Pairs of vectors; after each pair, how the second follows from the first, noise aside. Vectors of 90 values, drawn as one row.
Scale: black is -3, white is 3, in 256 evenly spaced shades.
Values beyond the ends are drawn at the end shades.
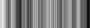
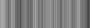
shrunk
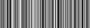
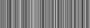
shrunk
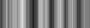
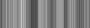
shrunk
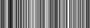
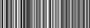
shuffled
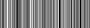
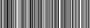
negated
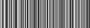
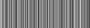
shrunk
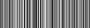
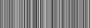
shrunk
